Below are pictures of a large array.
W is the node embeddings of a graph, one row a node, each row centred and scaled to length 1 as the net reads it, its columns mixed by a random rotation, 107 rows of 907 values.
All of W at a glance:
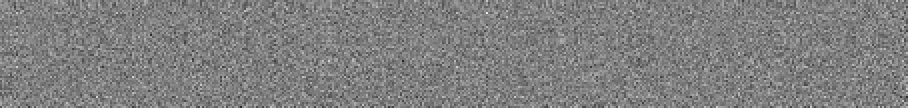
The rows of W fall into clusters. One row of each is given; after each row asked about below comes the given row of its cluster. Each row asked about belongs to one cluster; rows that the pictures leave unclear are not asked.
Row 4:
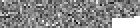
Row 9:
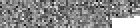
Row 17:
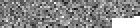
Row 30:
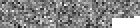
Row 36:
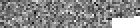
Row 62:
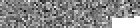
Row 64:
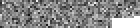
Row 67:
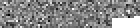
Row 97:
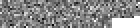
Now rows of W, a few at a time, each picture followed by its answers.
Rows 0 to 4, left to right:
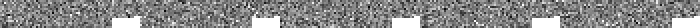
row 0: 67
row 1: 62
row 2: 30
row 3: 67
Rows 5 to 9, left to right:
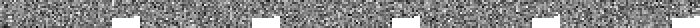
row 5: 67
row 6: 30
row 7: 4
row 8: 4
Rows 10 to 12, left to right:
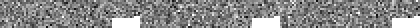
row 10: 17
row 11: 64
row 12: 67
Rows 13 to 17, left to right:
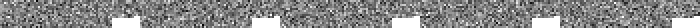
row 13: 67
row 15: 4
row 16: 4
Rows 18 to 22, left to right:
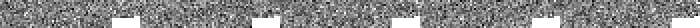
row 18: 97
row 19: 9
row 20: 64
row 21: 62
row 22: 64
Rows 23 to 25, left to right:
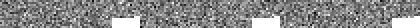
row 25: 36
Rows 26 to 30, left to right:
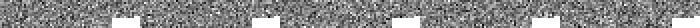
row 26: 62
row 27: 67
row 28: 36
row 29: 62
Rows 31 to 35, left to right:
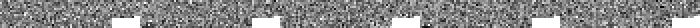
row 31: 97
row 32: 67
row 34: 67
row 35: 9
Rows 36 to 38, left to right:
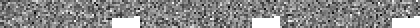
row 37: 30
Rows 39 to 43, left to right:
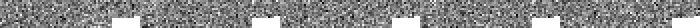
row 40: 67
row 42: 67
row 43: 36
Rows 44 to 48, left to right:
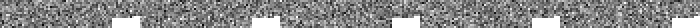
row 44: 17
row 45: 62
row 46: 9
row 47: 30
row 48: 4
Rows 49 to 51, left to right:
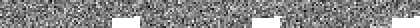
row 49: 4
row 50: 97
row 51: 62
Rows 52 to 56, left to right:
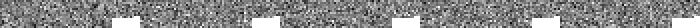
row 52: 17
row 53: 36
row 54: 97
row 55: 36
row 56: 30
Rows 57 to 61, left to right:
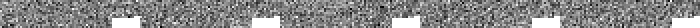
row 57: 67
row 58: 62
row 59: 9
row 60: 62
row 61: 62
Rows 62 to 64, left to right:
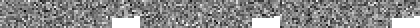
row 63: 4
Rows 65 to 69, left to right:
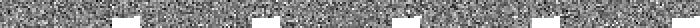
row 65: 9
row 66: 67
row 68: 64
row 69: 4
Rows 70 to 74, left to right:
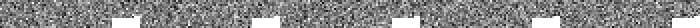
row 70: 30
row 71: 64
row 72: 62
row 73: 17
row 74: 4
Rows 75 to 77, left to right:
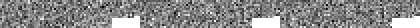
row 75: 62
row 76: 36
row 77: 36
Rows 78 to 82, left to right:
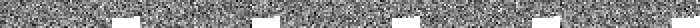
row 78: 17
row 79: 9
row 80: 36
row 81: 4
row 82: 64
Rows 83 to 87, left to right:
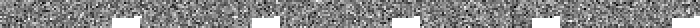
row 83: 62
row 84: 64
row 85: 36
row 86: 17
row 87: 67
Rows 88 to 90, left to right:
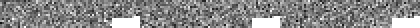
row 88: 36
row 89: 17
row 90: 62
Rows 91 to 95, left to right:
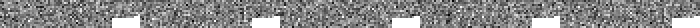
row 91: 4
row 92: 36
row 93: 17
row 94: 64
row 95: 36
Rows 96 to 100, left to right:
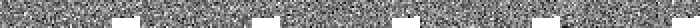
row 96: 97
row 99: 30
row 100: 67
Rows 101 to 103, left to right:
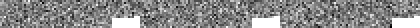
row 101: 62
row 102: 4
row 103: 9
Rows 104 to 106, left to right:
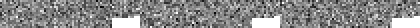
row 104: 9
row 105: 97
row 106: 64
